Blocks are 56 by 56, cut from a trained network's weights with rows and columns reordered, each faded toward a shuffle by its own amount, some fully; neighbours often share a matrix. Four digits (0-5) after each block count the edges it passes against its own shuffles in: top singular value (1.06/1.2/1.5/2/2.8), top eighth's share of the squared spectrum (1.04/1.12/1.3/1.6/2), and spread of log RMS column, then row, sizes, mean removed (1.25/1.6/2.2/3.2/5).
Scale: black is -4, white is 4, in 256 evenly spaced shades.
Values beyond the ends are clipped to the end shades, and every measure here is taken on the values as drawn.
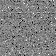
2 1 0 0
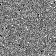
1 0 0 0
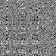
4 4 2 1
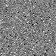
1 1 0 0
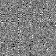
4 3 2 1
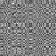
5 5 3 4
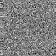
3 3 1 1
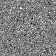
0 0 0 0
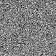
1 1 0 0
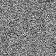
2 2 0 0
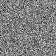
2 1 0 0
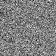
0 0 0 0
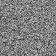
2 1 0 0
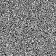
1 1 0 0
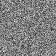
0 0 0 0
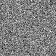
1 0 0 0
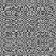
4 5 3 3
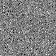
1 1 0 0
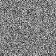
3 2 1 0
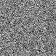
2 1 0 0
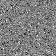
1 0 0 0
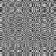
5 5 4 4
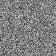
0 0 0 0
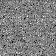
0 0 0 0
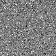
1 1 0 0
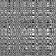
4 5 3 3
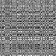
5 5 3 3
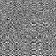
4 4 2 3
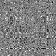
4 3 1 2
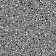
1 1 0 0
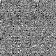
3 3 2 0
